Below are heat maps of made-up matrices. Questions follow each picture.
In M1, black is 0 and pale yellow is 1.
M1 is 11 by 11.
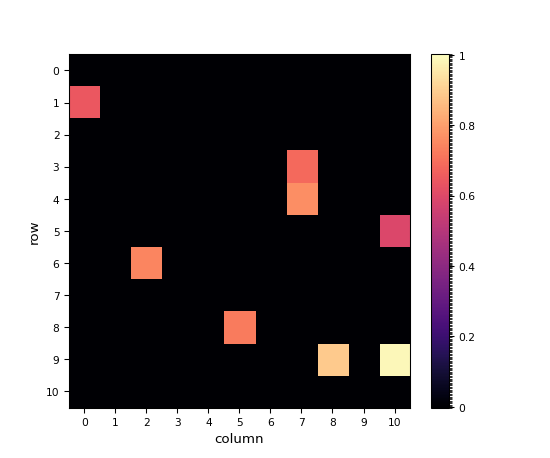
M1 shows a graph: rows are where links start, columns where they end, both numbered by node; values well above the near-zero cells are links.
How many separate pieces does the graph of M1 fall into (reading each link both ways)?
4
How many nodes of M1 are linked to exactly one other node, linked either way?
6
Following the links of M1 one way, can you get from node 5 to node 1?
no
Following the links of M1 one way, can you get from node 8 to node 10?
yes
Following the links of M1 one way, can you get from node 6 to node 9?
no
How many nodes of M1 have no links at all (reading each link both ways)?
0
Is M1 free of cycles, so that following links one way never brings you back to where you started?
yes
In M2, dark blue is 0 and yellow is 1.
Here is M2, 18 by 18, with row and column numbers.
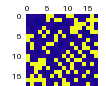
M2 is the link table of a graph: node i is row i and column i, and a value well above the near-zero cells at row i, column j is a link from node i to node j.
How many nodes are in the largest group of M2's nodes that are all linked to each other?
4
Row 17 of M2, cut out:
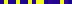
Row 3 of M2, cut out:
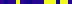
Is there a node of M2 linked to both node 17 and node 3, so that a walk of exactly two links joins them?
yes
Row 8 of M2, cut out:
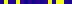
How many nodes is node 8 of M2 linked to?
5
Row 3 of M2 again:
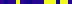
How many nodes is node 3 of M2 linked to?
6
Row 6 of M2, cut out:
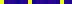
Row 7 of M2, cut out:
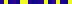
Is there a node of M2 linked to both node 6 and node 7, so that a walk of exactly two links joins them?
no
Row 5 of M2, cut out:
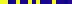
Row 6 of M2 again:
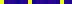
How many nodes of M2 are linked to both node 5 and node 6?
2
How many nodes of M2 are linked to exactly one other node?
0
